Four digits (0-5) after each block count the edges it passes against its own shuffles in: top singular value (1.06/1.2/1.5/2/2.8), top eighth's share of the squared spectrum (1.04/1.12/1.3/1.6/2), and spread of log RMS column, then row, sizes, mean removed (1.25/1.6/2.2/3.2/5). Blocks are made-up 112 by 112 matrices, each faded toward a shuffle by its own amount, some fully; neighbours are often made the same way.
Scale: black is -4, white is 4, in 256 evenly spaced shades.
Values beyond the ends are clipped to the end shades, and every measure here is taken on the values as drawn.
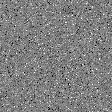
1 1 0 0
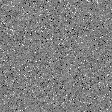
0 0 0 0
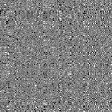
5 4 3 3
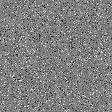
0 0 0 0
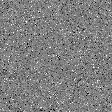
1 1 0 0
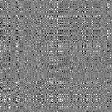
5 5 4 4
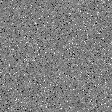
0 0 0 0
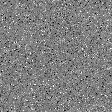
0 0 0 0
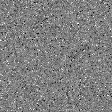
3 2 0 0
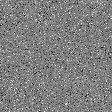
0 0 0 0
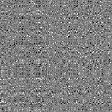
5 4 3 3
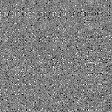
4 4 2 2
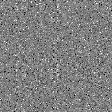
3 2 1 1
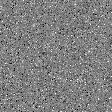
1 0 0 0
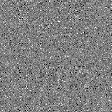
4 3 2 2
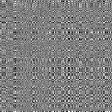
5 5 4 4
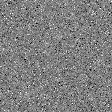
1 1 0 0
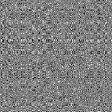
5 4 3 3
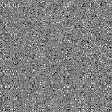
4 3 2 2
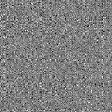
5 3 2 2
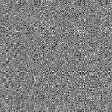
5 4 3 3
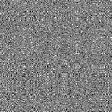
4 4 2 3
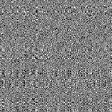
5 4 3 3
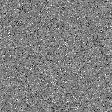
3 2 0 0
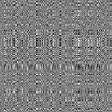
5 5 4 4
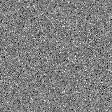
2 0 0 0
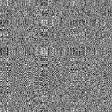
5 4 3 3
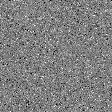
0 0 0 0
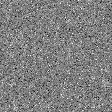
3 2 0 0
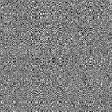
5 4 3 3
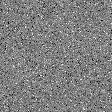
1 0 0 0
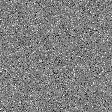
1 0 0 0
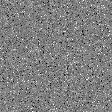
0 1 1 0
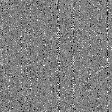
2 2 3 0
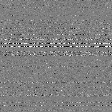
4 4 0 4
